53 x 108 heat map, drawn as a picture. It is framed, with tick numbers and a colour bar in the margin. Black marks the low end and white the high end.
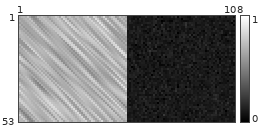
It is made of 1 by 2 panels. Panel 1,1: high, slanting down to the right. Panel 1,2: very low, fine-grained, faint in contrast.
